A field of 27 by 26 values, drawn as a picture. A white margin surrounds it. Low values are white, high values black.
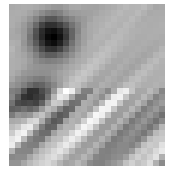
Grain: diagonal, up to the right. Seam: horizontal, 50% of the way down, the top part calmer. Bumps: two. Ninth with the highest average: top left. Lone odd cells: none. Calmest part: top right. Mirror symmetry: none.
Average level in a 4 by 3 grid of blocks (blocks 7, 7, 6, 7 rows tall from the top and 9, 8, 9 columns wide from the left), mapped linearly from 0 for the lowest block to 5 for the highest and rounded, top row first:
520 / 300 / 401 / 001
